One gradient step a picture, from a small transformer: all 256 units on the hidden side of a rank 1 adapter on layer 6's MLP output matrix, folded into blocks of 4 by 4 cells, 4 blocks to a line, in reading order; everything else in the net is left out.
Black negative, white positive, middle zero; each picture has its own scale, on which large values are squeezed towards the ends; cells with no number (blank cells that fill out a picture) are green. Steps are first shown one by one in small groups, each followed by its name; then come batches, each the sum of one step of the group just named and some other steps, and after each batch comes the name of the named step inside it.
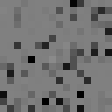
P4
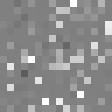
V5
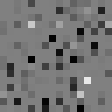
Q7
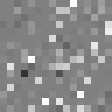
V5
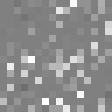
V5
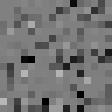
Q7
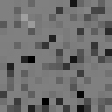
Q7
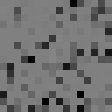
P4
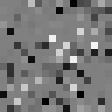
P4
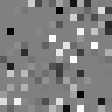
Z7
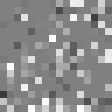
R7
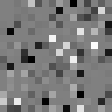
Z7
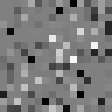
Z7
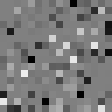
Z7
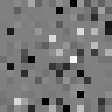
Z7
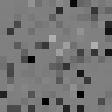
Z7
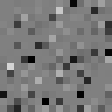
R7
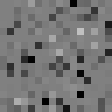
Z7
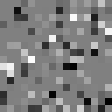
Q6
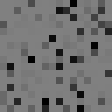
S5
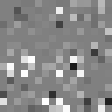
Q6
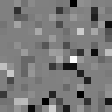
Q6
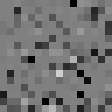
Q6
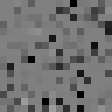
S5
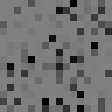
S5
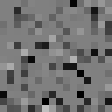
Q6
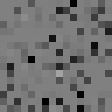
S5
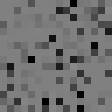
S5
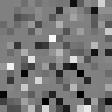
Q6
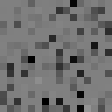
S5
